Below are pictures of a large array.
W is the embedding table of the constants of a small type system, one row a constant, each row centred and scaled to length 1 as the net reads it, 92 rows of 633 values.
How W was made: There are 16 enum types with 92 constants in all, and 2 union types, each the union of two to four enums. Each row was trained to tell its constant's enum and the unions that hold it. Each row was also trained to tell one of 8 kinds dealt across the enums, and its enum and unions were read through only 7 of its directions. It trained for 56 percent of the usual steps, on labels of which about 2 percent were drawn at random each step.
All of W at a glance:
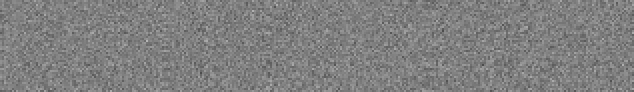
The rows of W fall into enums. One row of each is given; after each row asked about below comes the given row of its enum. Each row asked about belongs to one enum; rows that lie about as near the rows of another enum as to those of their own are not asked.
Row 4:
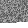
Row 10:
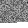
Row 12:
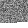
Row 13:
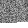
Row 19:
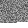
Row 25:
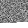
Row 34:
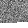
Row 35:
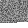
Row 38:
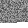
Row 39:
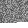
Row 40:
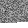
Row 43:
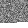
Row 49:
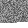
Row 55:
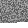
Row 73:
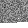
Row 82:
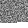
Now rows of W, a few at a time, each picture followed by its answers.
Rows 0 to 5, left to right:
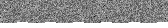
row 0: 49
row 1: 39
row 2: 4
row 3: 19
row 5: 39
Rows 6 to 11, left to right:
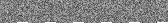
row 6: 10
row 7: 12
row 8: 49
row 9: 73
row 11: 82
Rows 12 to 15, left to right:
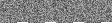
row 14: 38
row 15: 38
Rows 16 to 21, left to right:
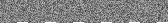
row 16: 35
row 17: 39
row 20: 39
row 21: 4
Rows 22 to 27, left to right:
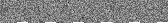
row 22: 38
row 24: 34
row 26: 82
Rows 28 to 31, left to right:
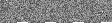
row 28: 38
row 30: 35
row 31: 19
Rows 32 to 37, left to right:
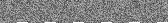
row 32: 39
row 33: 25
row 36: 13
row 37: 73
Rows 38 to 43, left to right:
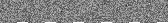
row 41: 10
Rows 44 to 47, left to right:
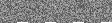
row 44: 82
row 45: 38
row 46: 13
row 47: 25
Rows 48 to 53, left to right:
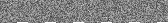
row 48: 43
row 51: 73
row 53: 12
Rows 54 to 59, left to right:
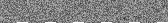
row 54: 49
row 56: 13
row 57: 35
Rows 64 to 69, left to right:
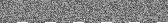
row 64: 19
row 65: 43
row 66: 10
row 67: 40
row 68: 49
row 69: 43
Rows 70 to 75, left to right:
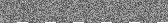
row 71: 40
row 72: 43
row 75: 55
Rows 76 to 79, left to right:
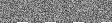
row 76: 43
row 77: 12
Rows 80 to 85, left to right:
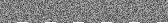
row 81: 49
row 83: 73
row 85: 73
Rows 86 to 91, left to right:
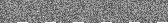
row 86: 10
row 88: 4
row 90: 19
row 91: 10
